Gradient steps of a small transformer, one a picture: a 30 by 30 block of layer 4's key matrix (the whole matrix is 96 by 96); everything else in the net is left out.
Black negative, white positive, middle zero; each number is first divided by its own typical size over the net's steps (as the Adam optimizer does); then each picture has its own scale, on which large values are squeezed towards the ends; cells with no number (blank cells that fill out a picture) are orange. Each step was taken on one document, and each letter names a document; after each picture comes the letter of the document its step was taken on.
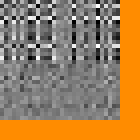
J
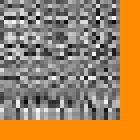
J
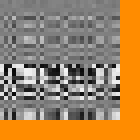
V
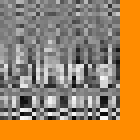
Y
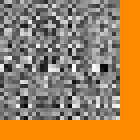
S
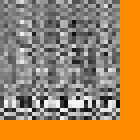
Y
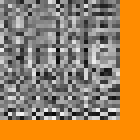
Y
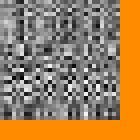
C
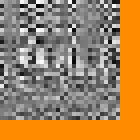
S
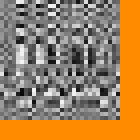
Y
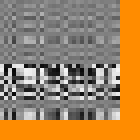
V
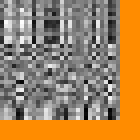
C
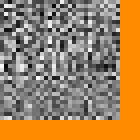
S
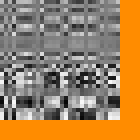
V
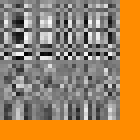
C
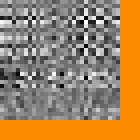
J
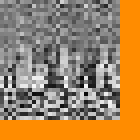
Y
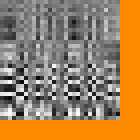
C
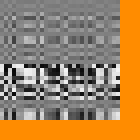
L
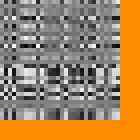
L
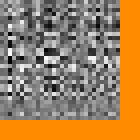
C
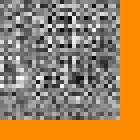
S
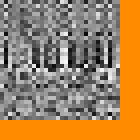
Y
